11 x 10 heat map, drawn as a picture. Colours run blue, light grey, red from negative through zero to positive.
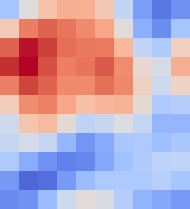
Ninth with the lowest average: bottom left. Stripes: none. Calmest part: bottom right. Lone odd cells: none. Ninth with the highest average: top left.
